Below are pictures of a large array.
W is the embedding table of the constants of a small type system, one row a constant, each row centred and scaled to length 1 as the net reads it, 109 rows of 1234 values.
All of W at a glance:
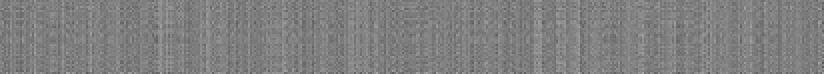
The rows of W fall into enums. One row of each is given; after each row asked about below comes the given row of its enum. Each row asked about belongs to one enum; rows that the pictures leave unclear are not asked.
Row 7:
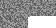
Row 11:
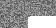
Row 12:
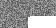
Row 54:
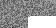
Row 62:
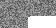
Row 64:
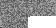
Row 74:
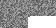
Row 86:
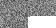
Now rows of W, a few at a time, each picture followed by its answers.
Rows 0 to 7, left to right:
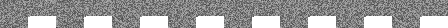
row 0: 54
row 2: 7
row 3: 74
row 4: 12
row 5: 74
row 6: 74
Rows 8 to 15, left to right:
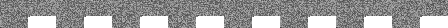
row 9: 12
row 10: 11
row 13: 64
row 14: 64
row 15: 62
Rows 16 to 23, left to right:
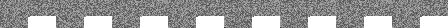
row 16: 74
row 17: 7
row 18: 54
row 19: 74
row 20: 64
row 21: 64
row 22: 54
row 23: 74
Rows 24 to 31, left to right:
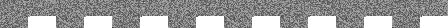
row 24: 54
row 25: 7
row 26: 64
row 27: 74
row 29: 11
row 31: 64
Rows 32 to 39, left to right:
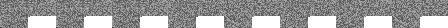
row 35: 12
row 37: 12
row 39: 7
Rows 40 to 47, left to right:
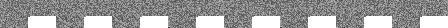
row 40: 12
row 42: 7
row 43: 64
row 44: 11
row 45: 64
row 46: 74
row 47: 12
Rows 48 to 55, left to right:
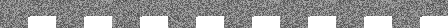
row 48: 74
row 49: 54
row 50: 86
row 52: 54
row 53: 54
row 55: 62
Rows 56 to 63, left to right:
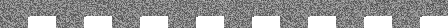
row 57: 11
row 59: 12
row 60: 12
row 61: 7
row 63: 62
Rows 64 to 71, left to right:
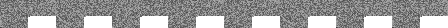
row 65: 7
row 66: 74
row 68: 54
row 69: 7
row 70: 64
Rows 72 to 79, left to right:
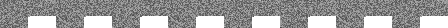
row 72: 54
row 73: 7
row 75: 7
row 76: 12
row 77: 64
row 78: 7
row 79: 54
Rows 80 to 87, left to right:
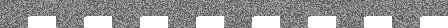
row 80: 54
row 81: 74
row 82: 7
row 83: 12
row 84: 64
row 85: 11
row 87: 7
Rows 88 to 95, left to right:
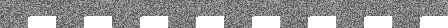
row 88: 11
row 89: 54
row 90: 74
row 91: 64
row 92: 54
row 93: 64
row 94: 12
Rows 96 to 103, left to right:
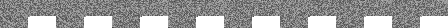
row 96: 7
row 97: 7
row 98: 64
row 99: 64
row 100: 12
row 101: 74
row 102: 54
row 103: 54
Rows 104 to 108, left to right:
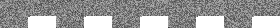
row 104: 62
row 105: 86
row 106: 54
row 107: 64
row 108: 7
